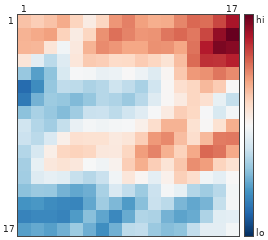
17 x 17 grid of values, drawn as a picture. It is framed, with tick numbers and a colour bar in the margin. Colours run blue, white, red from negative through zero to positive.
Lone odd cells: none. Ninth with the highest average: top right. Slope: up to the top right. Stripes: horizontal, repeating 2 times.
